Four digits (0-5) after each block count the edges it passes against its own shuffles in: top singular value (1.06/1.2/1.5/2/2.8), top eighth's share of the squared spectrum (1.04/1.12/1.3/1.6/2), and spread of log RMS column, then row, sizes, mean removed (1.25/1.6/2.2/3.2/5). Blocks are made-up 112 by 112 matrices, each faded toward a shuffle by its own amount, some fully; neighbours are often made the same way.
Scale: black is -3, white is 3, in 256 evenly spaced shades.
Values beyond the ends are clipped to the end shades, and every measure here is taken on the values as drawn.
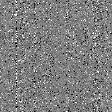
2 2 3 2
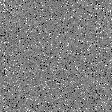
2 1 1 0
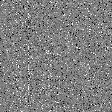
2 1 1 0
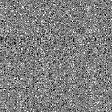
4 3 2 1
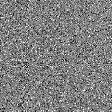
3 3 1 1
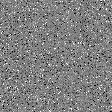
2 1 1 0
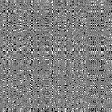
5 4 4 3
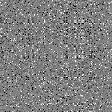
4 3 2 2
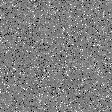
2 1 0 0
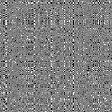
5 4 3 3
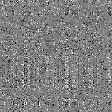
4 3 2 2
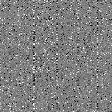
4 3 2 1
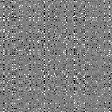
5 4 4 3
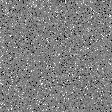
2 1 0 0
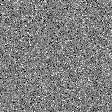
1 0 0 0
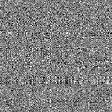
4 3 2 3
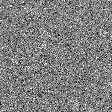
1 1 0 0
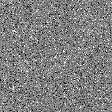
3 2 1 0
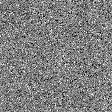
0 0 0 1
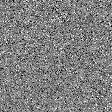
0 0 0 1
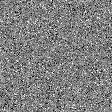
0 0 0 0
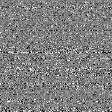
2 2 0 4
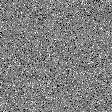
0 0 0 0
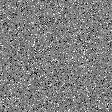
2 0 0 0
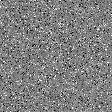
2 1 0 0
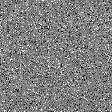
3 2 0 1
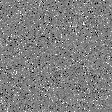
1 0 0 0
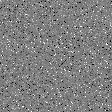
0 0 0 0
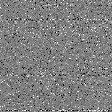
4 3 0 2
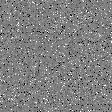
0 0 0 0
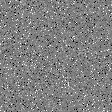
0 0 0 0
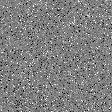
2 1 0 0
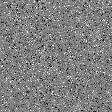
2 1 0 0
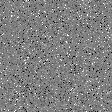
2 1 0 0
